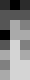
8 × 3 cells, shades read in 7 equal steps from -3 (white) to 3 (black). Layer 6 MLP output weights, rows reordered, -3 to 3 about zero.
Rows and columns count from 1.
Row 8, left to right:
-1 -2 -2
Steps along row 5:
down up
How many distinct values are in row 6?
2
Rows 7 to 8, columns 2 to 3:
-2 -2 / -2 -2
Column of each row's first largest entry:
2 1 1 1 1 1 1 1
